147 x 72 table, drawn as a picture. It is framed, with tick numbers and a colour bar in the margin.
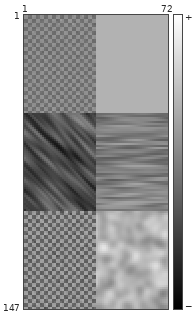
The table splits into 3 rows of 2 panels. Panel 1,1: middling, checkered. Panel 1,2: high, flat. Panel 2,1: low, slanting down to the right. Panel 2,2: middling, streaked across. Panel 3,1: middling, checkered, strong in contrast. Panel 3,2: high, blotchy.
